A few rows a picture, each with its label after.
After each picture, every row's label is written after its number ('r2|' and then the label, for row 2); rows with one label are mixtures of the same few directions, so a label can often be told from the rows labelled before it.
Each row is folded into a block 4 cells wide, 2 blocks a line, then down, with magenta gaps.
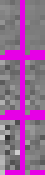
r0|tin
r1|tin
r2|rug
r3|rug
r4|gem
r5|tin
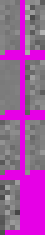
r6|gem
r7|gem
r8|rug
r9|gem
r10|rug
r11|gem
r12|gem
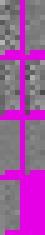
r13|rug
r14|tin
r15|gem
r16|gem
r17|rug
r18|gem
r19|gem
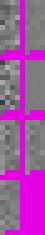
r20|tin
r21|tin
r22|rug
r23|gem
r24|gem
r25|gem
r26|rug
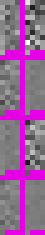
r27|gem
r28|rug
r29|rug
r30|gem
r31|gem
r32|rug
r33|rug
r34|tin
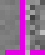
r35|tin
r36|gem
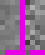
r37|tin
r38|rug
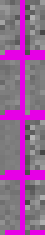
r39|tin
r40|gem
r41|tin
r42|gem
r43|gem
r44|gem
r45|rug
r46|tin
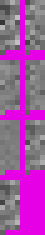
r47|tin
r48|rug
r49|tin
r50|gem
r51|rug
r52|tin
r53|tin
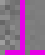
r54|rug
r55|rug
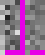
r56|gem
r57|rug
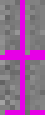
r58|gem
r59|gem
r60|rug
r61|gem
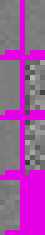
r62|rug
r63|gem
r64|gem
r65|gem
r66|gem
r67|rug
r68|tin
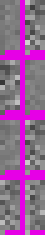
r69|gem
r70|rug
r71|tin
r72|rug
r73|tin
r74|rug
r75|rug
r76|gem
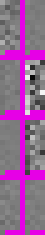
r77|rug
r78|rug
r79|gem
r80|gem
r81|rug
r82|gem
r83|rug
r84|rug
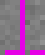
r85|rug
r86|tin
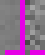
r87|tin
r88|rug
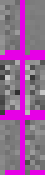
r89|gem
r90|rug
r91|gem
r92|gem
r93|gem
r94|rug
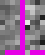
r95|tin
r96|tin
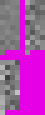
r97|rug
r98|rug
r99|gem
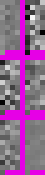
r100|gem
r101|gem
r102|rug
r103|tin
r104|rug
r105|tin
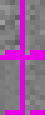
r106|tin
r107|gem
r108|gem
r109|rug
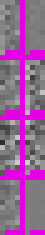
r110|gem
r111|gem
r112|tin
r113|gem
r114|tin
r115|rug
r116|tin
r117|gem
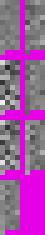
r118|rug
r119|tin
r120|rug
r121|gem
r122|rug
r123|gem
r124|gem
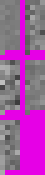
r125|gem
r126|gem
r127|tin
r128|tin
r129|gem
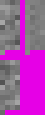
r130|tin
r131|gem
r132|tin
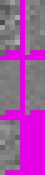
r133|tin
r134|gem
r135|rug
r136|rug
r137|tin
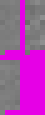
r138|tin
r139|tin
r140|tin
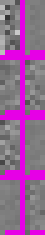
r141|gem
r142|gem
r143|tin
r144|rug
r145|rug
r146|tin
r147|tin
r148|gem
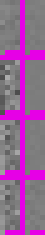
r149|tin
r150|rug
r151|gem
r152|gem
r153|gem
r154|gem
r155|gem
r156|rug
